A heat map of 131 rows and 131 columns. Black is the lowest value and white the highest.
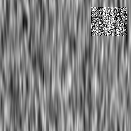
The top right is the roughest part. The halves do not mirror each other. In the top right lies a patch that is rougher than the rest. Streaks run downward. Overall the values sit about 50% of the way up the scale. There is no overall slope.
